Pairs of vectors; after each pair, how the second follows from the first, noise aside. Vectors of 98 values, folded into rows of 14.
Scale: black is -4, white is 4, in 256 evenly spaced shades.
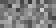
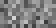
reversed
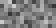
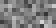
reversed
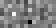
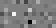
partly zeroed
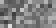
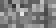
shuffled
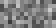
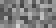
wrapped around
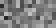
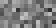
reversed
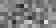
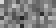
shuffled
